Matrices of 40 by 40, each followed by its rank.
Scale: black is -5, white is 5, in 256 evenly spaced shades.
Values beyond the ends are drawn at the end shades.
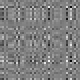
two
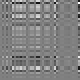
one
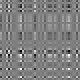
one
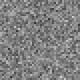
full rank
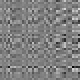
two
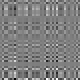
one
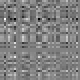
two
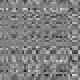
three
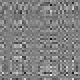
three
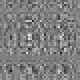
five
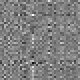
five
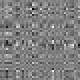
three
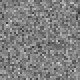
full rank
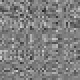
five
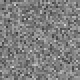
full rank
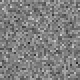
full rank
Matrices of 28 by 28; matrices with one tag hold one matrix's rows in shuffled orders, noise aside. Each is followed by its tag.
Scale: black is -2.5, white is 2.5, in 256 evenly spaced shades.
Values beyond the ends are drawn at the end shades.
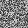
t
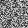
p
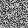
t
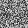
t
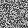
t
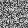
t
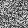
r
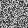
t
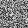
t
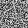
t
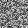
p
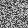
p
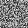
t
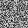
t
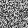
t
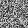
t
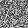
t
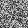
r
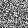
t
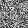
t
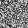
p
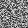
p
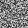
p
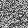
r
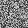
t
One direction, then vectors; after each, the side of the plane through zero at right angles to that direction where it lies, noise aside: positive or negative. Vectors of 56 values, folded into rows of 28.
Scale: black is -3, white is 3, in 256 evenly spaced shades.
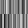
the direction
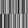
positive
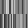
positive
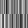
negative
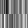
negative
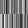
negative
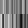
negative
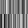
positive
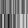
positive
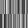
positive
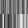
positive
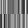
positive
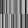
negative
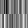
negative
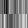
negative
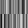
positive
